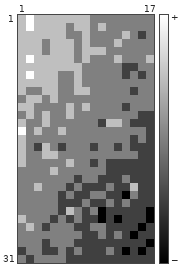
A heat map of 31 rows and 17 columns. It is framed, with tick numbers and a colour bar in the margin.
Ninth with the highest average: top left. Grain: fine. Mirror symmetry: none. Stripes: none. Slope: up to the top left.
